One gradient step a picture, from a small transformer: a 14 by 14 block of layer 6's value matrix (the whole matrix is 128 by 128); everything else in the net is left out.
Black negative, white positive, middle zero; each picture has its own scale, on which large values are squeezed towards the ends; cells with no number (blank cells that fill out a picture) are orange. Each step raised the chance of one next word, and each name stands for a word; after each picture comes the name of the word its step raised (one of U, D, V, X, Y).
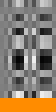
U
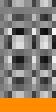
U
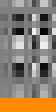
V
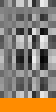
U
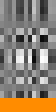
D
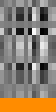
V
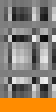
D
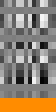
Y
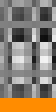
D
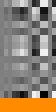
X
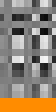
V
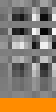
V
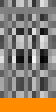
U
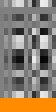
U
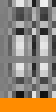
X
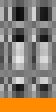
D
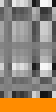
X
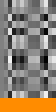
U
